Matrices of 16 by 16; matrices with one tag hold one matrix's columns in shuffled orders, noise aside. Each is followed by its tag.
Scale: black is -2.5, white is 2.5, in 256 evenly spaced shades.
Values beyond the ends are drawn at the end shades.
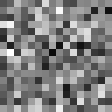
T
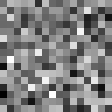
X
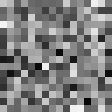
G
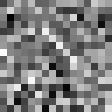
X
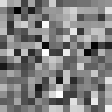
T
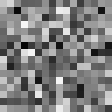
T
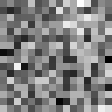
G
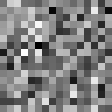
T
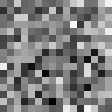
G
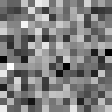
G
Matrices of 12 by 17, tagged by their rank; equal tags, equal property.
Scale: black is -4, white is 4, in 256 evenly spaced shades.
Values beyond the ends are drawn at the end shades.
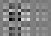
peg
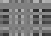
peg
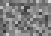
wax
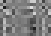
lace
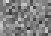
wax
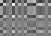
peg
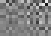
lace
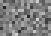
wax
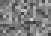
wax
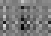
lace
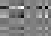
peg
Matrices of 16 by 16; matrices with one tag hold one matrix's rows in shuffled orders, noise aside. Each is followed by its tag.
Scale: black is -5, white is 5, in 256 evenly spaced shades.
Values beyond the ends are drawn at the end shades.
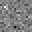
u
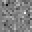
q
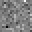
q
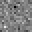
u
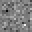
q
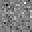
q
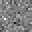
u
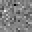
u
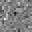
u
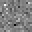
u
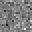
q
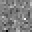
q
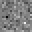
q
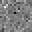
u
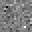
q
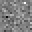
q
